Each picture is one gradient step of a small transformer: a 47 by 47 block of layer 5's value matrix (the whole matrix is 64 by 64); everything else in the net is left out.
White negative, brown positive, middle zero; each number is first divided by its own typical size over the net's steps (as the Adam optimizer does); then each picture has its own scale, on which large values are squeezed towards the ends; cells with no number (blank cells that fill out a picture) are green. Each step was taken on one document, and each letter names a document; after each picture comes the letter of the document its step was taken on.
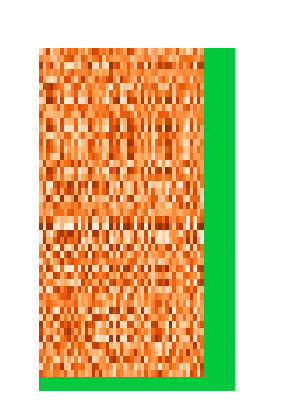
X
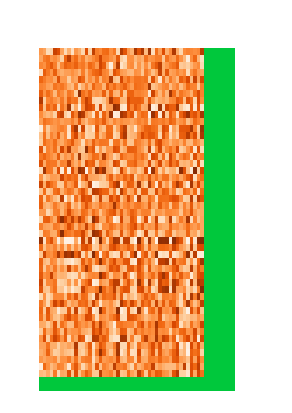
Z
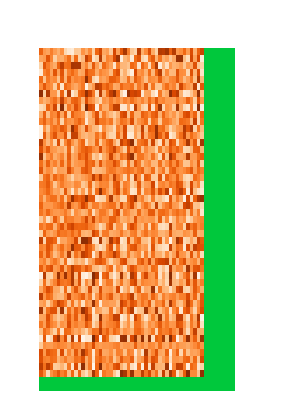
Z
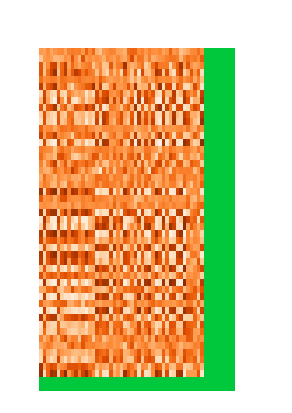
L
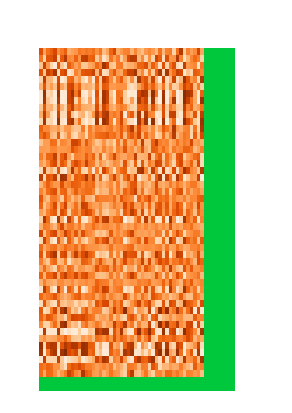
L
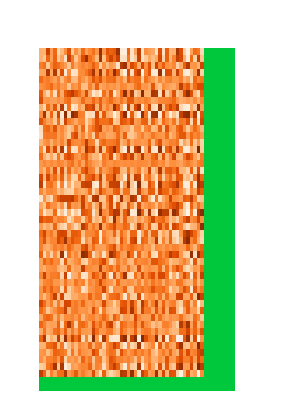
Z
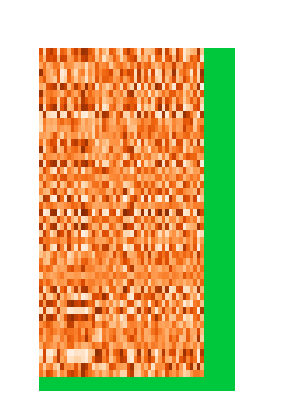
L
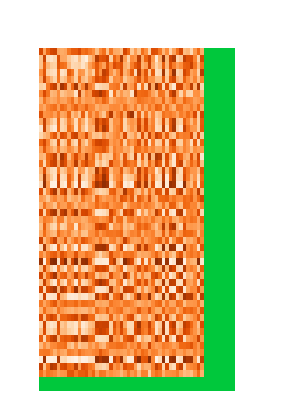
L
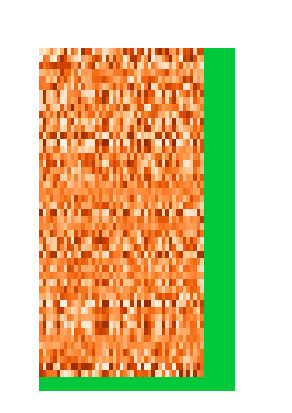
L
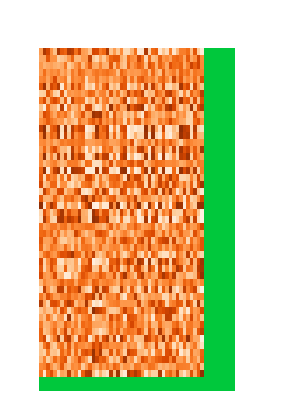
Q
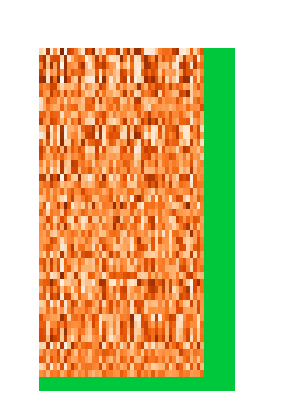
Z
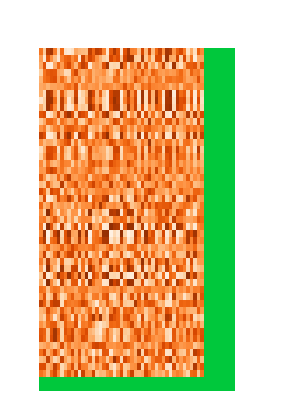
X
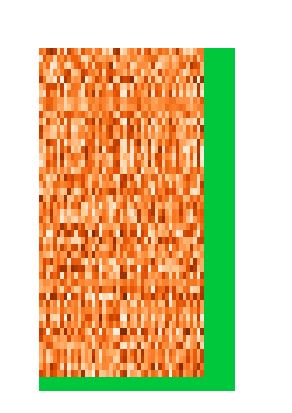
Z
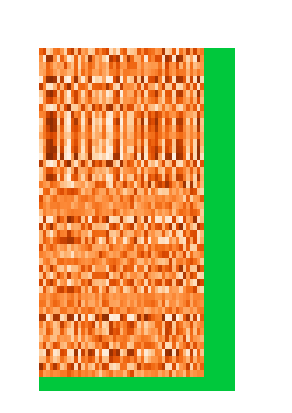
X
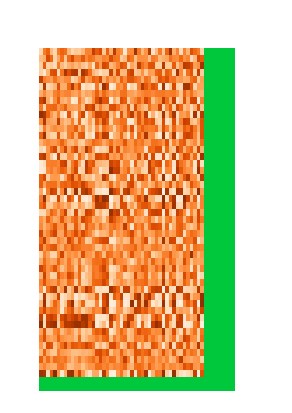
L
